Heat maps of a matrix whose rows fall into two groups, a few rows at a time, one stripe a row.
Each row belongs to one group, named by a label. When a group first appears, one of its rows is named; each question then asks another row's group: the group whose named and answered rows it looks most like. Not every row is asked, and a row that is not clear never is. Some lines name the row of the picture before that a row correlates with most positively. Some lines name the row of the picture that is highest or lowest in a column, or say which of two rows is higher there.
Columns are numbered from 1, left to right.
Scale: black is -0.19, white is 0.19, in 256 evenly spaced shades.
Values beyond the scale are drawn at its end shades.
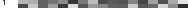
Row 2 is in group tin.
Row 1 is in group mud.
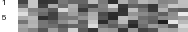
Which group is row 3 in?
tin
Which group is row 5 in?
mud
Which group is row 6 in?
mud
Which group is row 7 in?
mud
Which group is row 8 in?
tin
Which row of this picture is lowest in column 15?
6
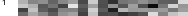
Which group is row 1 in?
mud
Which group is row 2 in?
tin
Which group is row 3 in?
mud
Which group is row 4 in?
mud
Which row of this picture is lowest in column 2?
1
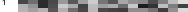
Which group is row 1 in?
mud
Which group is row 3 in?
mud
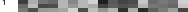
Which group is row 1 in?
mud
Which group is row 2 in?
mud
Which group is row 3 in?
tin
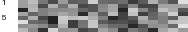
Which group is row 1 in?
mud
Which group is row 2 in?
tin
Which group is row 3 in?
tin
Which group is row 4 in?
tin
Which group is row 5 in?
mud
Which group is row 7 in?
mud
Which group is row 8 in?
tin
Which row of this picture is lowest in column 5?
2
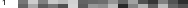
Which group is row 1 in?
tin
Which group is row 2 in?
tin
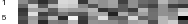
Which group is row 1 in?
tin
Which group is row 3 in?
mud
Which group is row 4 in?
mud
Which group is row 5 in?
tin
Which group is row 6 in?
tin
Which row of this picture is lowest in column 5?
5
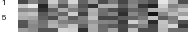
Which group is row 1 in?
tin
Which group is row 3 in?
mud
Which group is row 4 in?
tin
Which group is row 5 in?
mud
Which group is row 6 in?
tin
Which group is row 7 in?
tin
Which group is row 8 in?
tin
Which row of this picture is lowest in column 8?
2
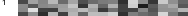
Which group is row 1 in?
tin
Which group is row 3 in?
mud
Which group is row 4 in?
tin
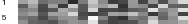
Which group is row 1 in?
mud
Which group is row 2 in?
tin
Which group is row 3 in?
mud
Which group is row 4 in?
tin
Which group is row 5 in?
mud
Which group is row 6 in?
mud
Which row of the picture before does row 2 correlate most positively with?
4
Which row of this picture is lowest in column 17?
4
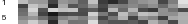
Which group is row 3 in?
tin
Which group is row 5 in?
mud
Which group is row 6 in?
mud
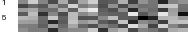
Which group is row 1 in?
mud
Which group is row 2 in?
tin
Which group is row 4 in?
tin
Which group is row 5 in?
tin
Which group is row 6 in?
mud
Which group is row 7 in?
tin
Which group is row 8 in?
mud
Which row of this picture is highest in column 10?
5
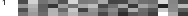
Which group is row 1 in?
tin
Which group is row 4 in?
tin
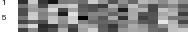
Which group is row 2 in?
tin
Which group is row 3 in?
tin
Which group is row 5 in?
tin
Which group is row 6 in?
tin
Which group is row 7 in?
mud
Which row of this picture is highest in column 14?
1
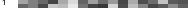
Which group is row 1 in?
tin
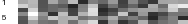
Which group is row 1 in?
tin
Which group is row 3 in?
mud
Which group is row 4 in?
mud
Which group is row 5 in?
tin
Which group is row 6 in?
mud
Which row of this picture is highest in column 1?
2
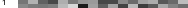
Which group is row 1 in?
mud
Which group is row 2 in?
tin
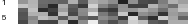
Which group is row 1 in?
tin
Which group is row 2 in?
mud
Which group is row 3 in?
mud
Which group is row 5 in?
tin
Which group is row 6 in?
mud
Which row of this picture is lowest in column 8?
5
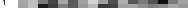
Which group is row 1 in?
mud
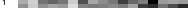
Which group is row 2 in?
tin
